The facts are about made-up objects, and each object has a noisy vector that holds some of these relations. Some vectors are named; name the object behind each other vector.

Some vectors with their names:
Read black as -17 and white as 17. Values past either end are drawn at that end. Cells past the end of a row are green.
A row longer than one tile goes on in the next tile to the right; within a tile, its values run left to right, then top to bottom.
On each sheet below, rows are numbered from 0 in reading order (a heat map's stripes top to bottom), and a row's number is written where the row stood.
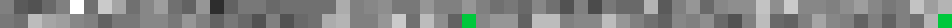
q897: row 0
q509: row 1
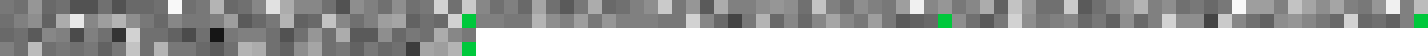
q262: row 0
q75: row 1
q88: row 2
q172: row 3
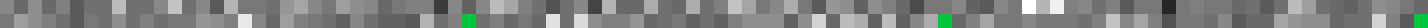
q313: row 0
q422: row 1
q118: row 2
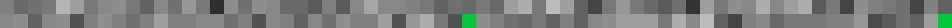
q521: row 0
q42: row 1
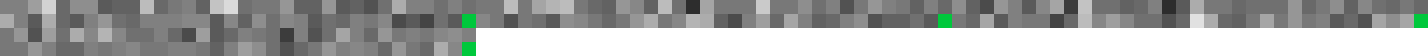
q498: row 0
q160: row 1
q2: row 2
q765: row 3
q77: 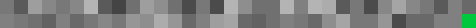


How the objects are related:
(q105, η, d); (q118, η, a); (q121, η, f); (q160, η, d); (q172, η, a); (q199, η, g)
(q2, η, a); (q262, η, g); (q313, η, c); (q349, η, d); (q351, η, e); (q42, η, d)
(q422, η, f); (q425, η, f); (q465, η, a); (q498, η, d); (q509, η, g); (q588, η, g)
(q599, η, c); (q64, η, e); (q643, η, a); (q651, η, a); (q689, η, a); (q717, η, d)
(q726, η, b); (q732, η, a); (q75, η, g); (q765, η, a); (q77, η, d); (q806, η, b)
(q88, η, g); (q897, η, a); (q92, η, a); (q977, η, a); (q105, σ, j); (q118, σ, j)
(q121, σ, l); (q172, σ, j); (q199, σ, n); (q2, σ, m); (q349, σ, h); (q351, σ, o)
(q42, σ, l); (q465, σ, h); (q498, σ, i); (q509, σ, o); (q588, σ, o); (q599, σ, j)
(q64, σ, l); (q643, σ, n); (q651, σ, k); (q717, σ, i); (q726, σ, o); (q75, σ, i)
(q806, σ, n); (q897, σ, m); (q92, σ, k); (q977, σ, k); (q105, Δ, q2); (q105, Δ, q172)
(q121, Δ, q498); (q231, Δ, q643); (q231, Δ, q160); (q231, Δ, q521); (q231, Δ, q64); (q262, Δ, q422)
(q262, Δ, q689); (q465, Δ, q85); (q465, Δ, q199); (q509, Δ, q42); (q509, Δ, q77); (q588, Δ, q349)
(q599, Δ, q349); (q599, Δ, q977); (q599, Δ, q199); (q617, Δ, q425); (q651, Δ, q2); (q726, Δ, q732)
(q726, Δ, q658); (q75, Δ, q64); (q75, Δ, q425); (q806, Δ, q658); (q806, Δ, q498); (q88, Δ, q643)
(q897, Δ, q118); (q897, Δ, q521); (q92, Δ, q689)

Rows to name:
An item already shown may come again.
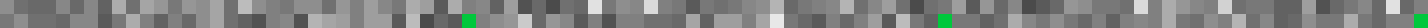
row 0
q617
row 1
q599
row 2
q199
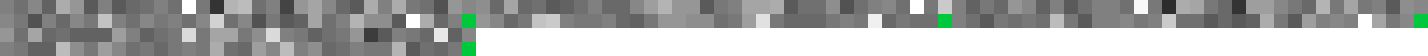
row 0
q64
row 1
q588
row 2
q64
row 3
q199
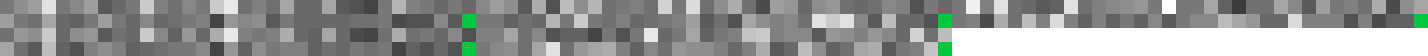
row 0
q498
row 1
q425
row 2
q121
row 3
q498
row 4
q262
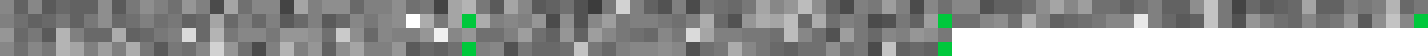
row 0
q351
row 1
q105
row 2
q977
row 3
q75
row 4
q658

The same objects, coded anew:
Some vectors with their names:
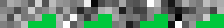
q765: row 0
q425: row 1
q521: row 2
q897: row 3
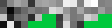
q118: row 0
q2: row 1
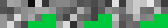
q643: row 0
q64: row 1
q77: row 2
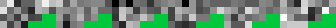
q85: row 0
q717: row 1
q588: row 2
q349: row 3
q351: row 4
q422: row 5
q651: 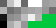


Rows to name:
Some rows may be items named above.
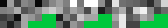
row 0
q599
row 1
q105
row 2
q732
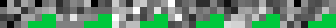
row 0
q599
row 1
q75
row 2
q422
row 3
q498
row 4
q88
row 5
q199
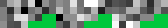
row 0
q617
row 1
q105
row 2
q262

